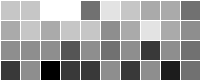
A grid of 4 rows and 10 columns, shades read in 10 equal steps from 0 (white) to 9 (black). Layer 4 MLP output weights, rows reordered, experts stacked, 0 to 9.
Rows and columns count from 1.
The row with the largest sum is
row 4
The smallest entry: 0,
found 2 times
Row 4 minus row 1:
5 2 9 7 2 3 5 1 5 0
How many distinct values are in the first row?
5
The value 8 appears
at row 4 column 9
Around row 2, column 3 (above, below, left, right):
0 4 2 2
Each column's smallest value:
2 2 0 0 2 1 2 1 3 4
